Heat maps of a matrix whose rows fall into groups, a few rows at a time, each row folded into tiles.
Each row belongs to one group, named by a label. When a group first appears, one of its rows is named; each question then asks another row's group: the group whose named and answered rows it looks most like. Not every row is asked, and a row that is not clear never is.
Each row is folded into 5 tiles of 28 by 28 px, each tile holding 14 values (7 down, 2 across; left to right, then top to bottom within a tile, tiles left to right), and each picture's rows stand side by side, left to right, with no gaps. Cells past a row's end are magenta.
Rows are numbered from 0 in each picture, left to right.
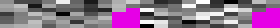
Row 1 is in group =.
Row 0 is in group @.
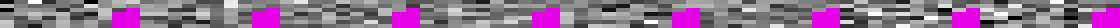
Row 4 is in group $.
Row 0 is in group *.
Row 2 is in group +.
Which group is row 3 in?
*
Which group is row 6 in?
*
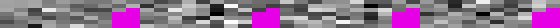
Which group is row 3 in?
@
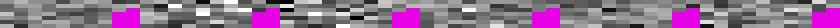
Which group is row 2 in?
*
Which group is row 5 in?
=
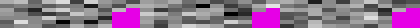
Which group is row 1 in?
$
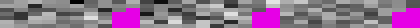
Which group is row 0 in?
@
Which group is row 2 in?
+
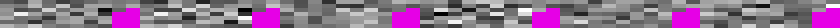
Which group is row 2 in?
=
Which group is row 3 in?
+
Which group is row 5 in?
$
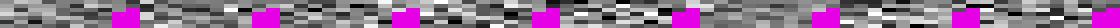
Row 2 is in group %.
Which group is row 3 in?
+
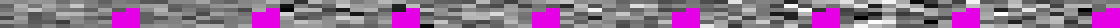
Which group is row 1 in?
@
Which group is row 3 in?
=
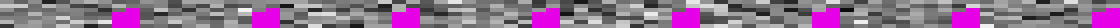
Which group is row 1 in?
+
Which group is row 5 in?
@
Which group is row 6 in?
%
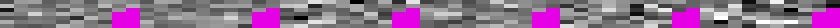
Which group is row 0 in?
*
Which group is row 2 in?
@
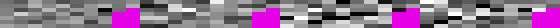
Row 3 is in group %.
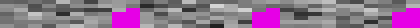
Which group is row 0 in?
@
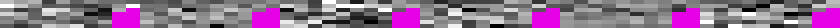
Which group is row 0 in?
$
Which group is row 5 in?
$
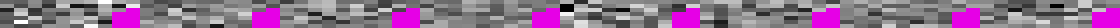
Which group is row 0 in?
%
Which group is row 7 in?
%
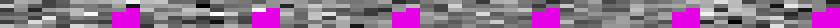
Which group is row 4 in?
*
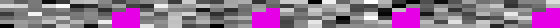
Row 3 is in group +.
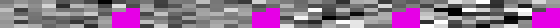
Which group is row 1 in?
=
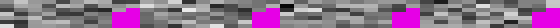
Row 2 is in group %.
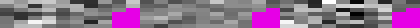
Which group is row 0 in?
@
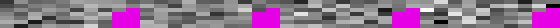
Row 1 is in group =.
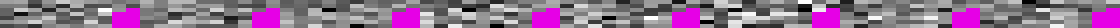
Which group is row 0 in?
+
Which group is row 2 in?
$
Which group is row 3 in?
$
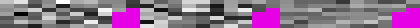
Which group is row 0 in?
+
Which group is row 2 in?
*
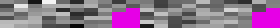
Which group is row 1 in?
=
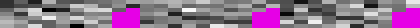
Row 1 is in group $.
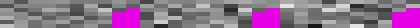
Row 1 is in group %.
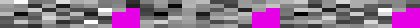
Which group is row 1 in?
@
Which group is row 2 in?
+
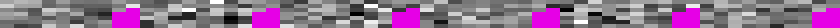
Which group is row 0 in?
$
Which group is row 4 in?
%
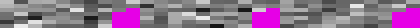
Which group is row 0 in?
@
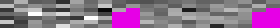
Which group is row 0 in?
*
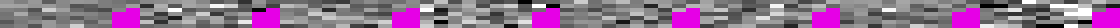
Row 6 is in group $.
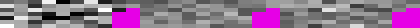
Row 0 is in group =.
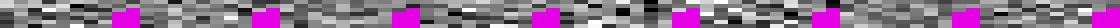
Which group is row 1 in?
*
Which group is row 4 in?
@
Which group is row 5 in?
+
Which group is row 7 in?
+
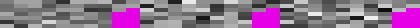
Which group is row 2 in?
*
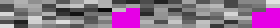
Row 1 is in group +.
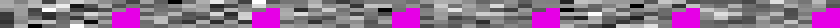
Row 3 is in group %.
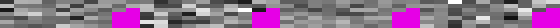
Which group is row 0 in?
*
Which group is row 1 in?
=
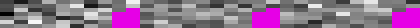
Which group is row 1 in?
=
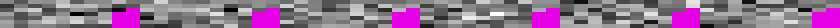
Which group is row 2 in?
*
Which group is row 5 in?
=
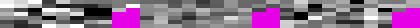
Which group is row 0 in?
$
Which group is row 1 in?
=
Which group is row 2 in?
@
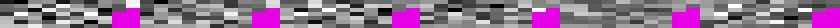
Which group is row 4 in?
@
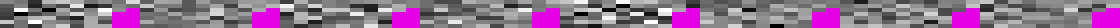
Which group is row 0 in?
+
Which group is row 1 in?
*
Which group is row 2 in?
%
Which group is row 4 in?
+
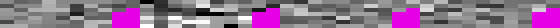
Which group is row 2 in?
@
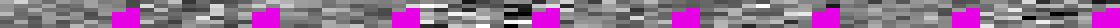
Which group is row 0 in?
+
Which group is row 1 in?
*
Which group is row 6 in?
*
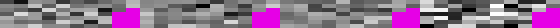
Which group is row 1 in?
$
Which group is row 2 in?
@
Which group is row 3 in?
*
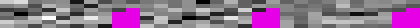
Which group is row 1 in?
=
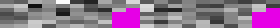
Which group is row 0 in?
@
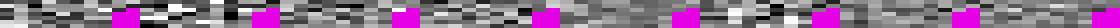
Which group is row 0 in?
=
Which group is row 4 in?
@
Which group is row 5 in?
*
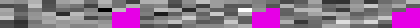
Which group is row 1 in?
+
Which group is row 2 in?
*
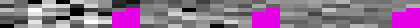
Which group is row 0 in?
*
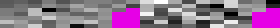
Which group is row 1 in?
+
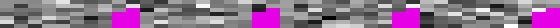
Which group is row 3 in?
%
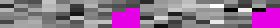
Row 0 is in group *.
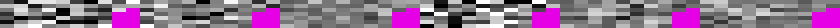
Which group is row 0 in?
@
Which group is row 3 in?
=
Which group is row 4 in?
*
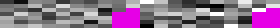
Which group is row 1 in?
%
